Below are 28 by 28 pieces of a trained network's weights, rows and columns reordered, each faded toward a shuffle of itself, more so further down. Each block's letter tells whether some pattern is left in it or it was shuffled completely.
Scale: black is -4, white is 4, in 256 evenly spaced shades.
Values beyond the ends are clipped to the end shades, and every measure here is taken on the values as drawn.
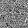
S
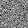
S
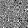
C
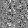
C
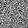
S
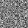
C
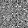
C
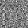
C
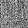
C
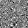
C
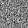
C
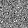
S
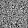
S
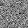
S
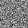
C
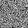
S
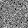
S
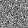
S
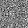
C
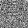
C
